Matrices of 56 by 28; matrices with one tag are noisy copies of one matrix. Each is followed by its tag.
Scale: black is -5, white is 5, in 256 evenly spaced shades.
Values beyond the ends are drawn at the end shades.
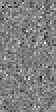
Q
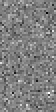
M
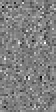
Q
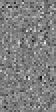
Q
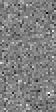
M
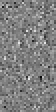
Q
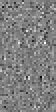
Q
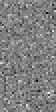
M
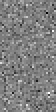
M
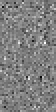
Q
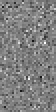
Q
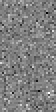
M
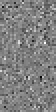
Q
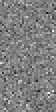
M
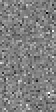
M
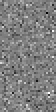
M
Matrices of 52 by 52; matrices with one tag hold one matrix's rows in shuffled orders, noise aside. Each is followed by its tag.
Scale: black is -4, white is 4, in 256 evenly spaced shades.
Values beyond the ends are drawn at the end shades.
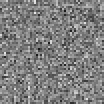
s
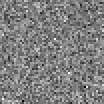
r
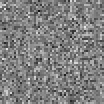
s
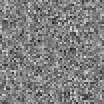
s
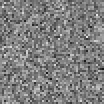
r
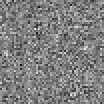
s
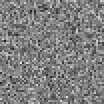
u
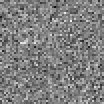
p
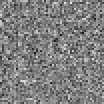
p
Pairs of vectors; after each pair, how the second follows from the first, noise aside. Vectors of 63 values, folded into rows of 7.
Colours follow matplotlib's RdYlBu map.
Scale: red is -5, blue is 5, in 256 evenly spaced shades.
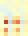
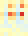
reversed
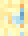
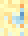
copied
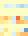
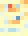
wrapped around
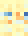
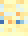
reversed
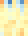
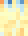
copied
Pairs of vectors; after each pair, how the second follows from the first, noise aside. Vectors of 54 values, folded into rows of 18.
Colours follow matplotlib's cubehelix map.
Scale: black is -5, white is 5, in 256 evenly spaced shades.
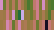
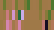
partly zeroed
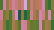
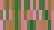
shuffled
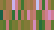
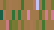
partly zeroed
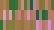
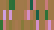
partly zeroed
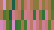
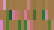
partly zeroed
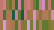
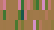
partly zeroed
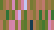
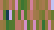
shuffled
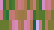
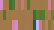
partly zeroed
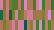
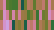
shuffled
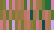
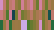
shuffled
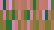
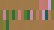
partly zeroed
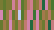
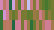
shuffled
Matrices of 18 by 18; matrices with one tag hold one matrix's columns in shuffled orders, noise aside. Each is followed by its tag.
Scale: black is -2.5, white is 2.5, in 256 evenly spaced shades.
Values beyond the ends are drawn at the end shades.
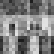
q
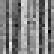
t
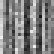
t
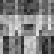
q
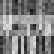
q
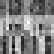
q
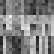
q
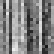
t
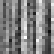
t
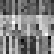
q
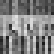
q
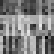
q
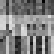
q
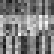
q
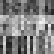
q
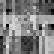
q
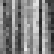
t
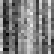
t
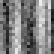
t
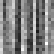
t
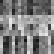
q
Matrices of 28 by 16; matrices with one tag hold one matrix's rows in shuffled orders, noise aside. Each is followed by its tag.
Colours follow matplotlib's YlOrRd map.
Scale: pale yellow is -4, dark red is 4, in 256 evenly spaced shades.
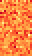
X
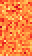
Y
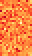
Y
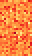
X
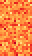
X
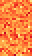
X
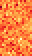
Y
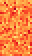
X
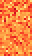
X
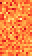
Y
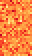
Y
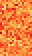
Y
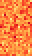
X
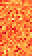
Y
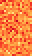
Y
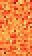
X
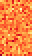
Y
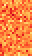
Y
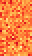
Y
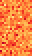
Y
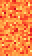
X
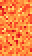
Y
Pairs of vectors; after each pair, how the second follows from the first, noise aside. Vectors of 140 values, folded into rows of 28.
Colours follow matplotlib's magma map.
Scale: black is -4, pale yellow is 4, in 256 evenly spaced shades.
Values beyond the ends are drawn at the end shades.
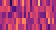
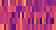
shuffled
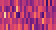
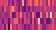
reversed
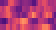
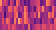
shuffled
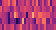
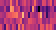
reversed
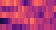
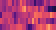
reversed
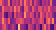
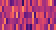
shuffled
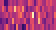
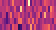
shuffled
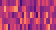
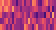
shuffled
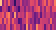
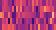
shuffled
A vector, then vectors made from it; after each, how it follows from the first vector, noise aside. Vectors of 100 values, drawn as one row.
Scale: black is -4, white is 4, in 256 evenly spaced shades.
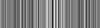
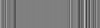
partly zeroed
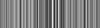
negated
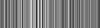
wrapped around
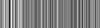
wrapped around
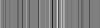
partly zeroed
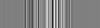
partly zeroed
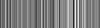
wrapped around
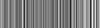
wrapped around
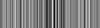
negated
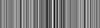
negated
